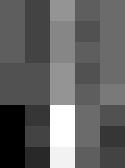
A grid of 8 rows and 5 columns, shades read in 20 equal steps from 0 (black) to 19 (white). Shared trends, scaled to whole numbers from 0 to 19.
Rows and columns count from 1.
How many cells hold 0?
3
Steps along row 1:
down up down up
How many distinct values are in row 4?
3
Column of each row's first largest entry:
3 3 3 3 3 3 3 3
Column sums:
33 39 109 56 56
